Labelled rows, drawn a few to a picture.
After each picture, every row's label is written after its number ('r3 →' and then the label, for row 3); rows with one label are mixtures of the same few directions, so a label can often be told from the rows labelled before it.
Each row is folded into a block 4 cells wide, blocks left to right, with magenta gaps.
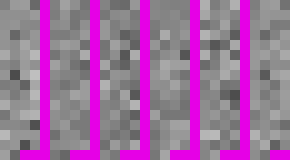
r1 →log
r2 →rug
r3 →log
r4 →log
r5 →rug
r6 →log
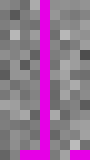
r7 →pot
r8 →log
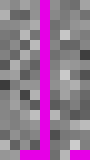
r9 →log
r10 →log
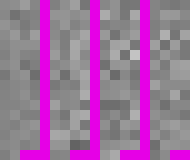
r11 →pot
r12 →log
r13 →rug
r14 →log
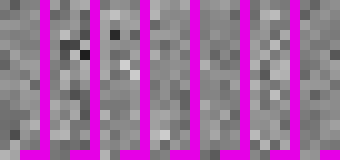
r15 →rug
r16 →rug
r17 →pot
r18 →rug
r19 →rug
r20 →log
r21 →rug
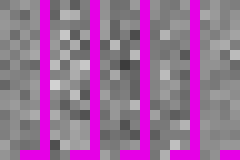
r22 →log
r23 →log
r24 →log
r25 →log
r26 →rug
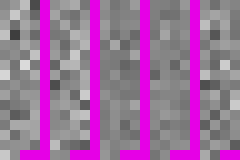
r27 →pot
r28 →log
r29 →log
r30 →pot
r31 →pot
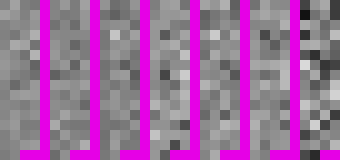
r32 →rug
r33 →pot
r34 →pot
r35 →log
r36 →pot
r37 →pot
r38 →rug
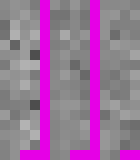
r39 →log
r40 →pot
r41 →log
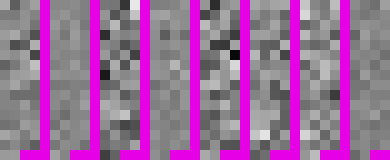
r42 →rug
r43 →pot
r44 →pot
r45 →pot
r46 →rug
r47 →rug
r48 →rug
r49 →pot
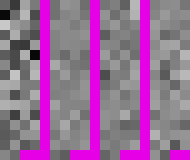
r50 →rug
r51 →rug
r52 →pot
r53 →log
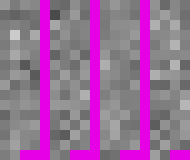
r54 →pot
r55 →rug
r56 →rug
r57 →pot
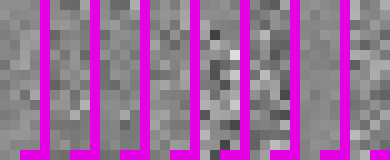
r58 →log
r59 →pot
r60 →pot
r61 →pot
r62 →log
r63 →log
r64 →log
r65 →rug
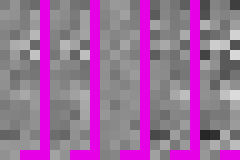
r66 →rug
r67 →rug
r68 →log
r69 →rug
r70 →rug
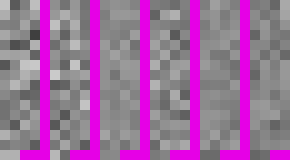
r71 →rug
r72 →pot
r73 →log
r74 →log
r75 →rug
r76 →pot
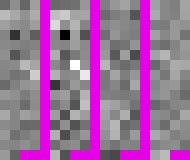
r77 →pot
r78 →pot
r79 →rug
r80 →rug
